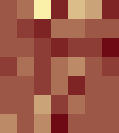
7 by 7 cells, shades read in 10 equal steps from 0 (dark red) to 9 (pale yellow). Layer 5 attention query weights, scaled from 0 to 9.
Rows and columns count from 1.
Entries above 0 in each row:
7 7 6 7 7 7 6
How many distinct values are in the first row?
6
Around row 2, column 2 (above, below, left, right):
4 3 3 1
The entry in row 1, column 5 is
7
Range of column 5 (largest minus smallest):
6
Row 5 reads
3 3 2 4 1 3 3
